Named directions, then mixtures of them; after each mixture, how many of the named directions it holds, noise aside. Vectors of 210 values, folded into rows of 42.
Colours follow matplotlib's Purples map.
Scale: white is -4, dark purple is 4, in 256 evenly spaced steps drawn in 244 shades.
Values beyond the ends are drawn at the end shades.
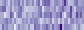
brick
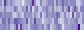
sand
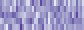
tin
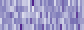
three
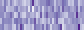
three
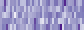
three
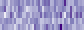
one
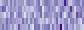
one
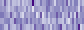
three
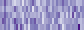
one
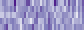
one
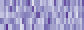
one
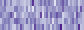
three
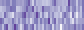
two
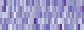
three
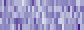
one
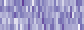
one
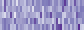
two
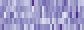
three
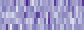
one
